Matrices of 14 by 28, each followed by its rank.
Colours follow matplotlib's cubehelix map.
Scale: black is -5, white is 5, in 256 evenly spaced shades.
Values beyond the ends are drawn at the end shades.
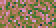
full rank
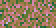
full rank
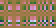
one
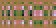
one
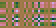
one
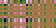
one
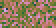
full rank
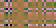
one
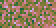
full rank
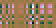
one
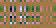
one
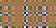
one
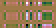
one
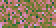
full rank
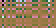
one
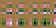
one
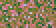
full rank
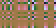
one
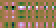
one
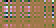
one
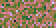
full rank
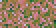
full rank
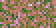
full rank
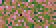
full rank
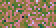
full rank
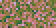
full rank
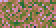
full rank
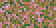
full rank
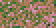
full rank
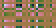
one
